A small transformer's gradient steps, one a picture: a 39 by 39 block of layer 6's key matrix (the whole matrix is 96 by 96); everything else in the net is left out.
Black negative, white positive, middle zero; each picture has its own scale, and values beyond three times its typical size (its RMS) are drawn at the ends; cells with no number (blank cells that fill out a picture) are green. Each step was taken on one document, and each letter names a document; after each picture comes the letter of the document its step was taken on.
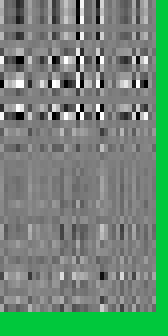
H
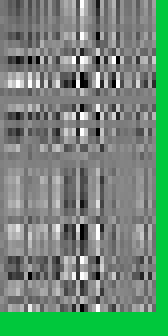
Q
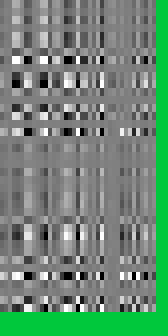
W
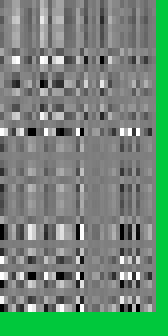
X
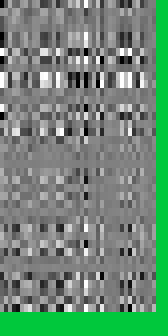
W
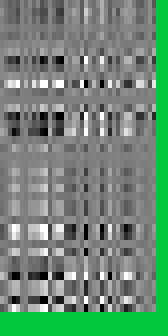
H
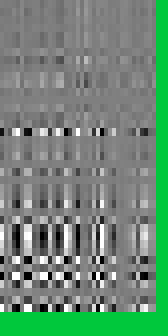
Q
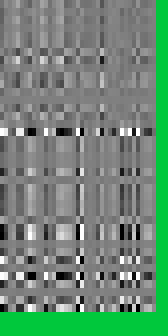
X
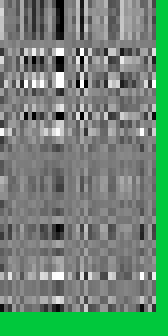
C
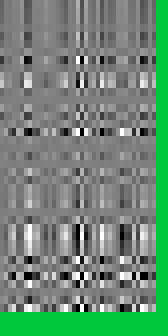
Q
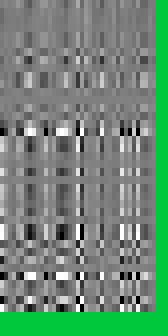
X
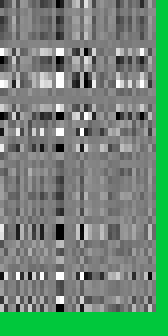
C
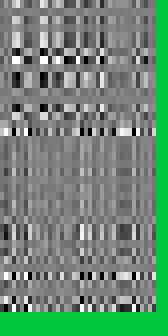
W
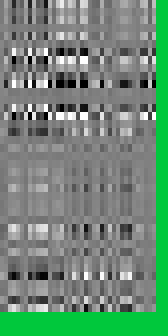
H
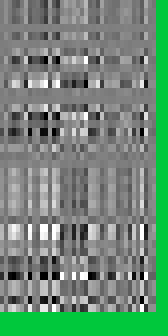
H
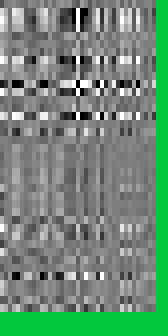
C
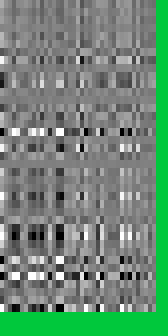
W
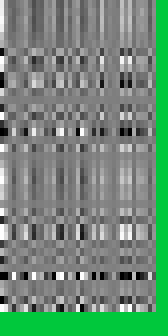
C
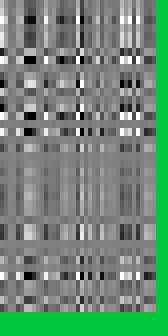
C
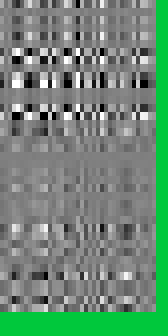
H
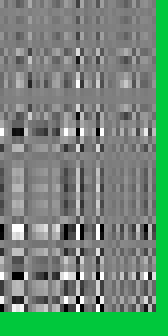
H
